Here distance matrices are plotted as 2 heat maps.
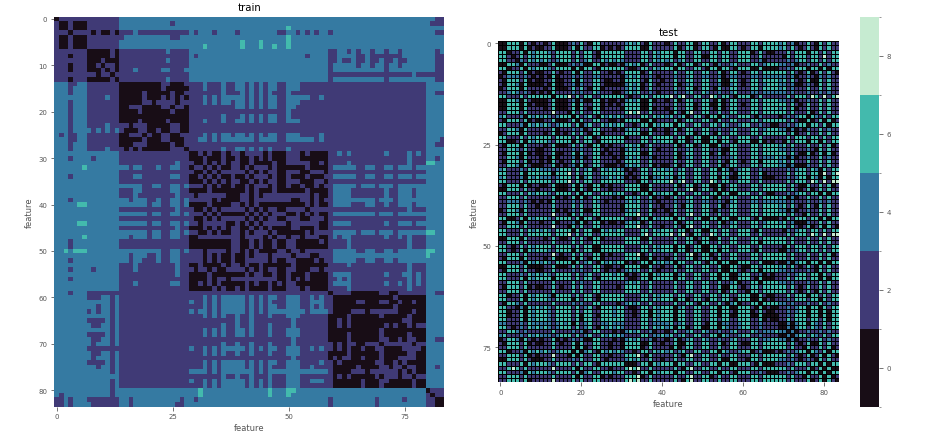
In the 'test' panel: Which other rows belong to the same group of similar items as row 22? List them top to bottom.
0, 1, 5, 7, 8, 9, 10, 11, 12, 14, 15, 16, 17, 19, 21, 25, 26, 27, 28, 29, 30, 35, 36, 38, 39, 40, 41, 42, 44, 45, 48, 49, 52, 53, 55, 56, 59, 60, 61, 64, 71, 73, 74, 75, 77, 78, 80, 82, 83
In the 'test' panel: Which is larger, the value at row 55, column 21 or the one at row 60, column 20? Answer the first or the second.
the second
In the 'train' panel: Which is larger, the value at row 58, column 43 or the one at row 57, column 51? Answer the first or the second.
the second
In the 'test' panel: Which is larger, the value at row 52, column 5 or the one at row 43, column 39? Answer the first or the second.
the second
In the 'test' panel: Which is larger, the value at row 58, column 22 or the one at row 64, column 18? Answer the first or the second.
the first
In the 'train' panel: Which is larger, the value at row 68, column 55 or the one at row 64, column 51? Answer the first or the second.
the second
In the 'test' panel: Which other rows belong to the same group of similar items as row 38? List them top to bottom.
0, 1, 5, 7, 8, 9, 10, 11, 12, 14, 15, 16, 17, 19, 21, 22, 25, 26, 27, 28, 29, 30, 35, 36, 39, 40, 41, 42, 44, 45, 48, 49, 52, 53, 55, 56, 59, 60, 61, 64, 71, 73, 74, 75, 77, 78, 80, 82, 83
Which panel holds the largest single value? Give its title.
test
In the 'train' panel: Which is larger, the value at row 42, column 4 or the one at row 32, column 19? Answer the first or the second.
the first
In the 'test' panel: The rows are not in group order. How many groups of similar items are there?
2
